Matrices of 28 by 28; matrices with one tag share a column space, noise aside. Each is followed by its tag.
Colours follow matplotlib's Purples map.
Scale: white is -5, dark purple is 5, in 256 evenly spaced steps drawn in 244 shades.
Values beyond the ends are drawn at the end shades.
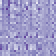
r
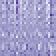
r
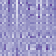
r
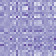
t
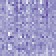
r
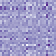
t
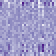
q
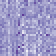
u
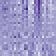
r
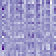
r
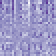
r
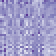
u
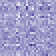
t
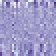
q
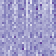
r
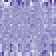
q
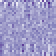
q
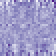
q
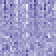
r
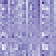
r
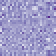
t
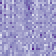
r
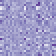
t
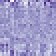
q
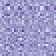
t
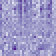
r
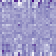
q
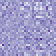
t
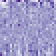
q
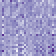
u
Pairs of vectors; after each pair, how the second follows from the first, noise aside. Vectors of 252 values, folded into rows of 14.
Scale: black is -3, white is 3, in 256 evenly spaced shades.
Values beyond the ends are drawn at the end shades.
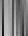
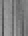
shrunk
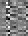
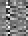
copied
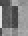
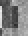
copied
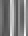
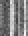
copied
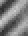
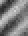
copied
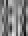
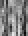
copied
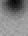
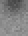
shrunk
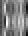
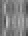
shrunk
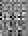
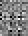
copied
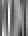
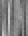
shrunk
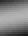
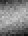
copied
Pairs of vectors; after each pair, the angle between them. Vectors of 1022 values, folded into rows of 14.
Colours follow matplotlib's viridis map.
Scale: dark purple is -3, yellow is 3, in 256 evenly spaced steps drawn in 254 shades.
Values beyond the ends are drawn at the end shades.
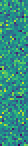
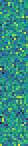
nearly opposite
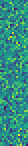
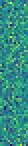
nearly parallel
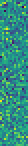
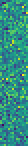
nearly opposite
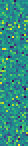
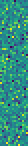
nearly parallel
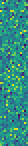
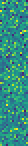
nearly parallel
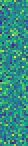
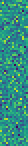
partly opposed
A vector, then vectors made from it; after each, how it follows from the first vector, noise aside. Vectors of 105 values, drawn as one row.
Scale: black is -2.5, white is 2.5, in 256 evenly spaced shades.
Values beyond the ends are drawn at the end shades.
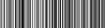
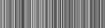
shrunk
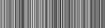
shrunk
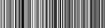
copied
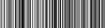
copied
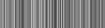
shrunk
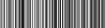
copied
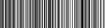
reversed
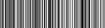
reversed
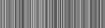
shrunk
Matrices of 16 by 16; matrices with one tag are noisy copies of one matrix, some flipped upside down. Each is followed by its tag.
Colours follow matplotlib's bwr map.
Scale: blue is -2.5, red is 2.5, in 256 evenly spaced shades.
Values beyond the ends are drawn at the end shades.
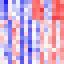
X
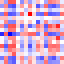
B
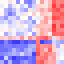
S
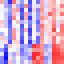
X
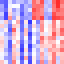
X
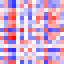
B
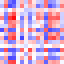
B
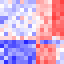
S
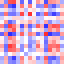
B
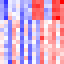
X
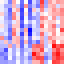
X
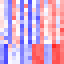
X
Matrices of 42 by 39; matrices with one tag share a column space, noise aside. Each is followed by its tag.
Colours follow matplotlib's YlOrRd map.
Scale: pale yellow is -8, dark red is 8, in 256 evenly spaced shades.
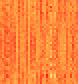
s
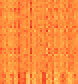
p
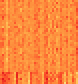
p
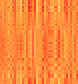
s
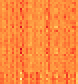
p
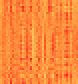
s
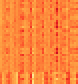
p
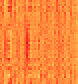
s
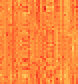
s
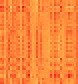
s
